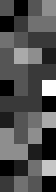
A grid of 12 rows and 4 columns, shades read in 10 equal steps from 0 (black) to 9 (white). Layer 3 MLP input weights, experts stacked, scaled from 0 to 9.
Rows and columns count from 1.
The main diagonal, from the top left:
3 2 2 1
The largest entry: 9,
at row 6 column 4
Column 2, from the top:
0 2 3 6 3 3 2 3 3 5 1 4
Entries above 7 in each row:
0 0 0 0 0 1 0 0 0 0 0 0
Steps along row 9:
down up down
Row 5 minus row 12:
1 -1 -1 2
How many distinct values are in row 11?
4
